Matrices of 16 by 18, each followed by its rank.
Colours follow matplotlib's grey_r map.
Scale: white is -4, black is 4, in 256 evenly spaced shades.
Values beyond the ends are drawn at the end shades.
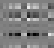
one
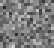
full rank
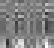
two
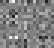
three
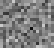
full rank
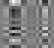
one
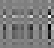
one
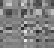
two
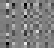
two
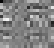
three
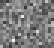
full rank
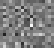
three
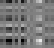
one
